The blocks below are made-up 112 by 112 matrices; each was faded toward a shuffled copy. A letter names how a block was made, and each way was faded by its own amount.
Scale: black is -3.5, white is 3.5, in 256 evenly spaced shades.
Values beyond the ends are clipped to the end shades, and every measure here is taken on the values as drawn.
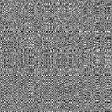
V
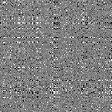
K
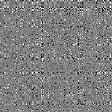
K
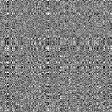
V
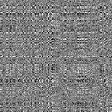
V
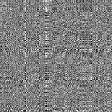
V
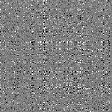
K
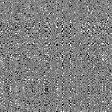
K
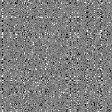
K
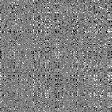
K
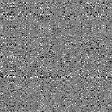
K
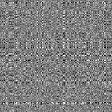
V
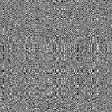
V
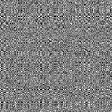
V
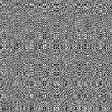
V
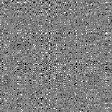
K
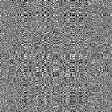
V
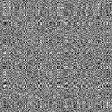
V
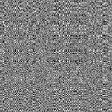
V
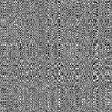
V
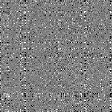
K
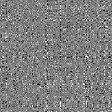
K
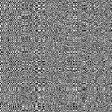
V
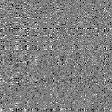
K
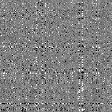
K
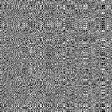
V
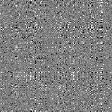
K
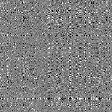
K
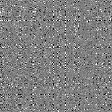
K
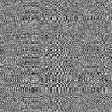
V
